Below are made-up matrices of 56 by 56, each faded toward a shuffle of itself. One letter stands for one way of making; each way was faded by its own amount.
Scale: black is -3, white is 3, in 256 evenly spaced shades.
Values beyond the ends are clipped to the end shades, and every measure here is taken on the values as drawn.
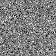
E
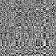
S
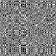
S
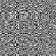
S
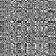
S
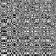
S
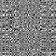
S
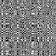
S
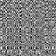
S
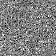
E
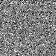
E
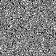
E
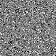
E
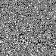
E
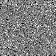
E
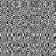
S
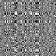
S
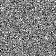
E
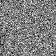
E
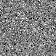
E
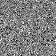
E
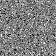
E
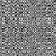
S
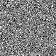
E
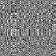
S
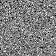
E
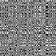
S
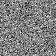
E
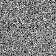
E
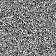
E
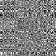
S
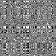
S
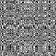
S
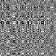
S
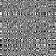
S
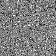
E
